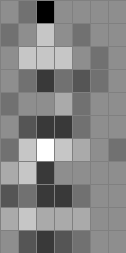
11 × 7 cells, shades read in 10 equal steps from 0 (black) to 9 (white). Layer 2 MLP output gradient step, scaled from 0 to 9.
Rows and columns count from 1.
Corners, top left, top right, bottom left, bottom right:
5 5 5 5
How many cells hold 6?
7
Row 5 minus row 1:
-1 1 5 1 -1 0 0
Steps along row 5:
up same up down up same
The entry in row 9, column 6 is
5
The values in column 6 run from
4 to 5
